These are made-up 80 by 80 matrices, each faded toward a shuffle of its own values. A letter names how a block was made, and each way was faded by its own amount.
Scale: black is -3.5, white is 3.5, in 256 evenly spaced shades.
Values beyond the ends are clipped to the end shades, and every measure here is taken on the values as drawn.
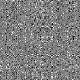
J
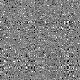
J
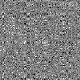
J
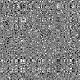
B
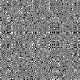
B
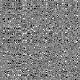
J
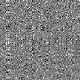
J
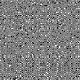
B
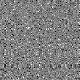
J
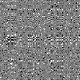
B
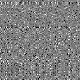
B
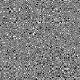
J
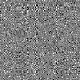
B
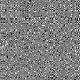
B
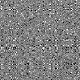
J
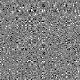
J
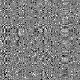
B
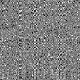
B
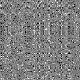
B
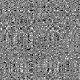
J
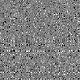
J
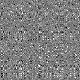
J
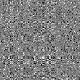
B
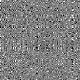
B
